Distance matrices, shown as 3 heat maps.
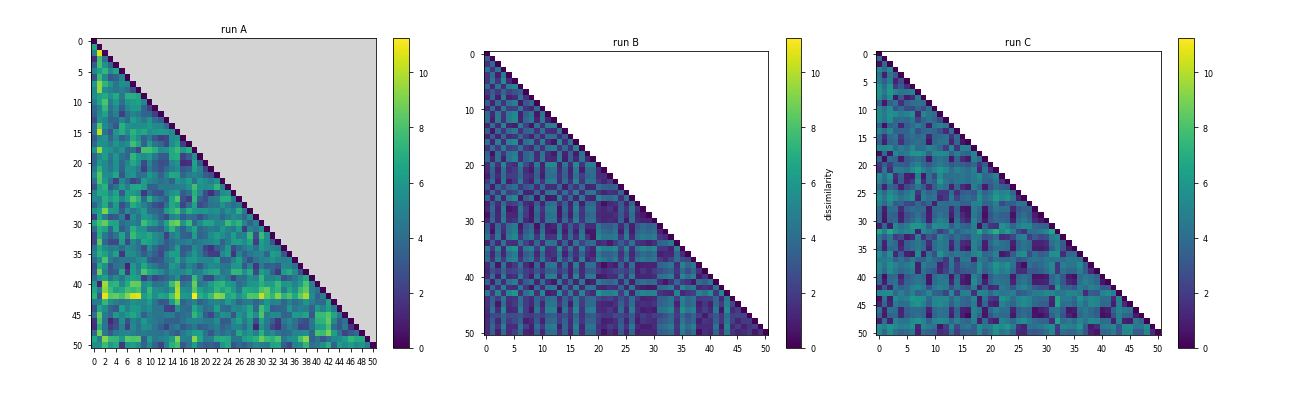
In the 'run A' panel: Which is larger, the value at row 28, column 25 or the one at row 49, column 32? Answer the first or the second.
the second
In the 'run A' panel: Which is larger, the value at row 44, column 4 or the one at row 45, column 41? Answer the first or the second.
the second
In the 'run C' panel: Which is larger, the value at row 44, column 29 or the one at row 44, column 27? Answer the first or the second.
the second
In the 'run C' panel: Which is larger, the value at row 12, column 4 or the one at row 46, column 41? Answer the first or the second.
the first
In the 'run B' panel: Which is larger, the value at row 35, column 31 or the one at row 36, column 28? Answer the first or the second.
the second
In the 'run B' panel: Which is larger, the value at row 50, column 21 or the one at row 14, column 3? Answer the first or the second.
the second
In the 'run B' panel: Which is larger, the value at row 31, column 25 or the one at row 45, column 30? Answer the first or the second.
the first
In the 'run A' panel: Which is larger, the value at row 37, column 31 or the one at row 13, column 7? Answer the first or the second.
the second
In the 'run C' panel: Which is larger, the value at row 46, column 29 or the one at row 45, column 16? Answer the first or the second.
the second
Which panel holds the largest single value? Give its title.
run A
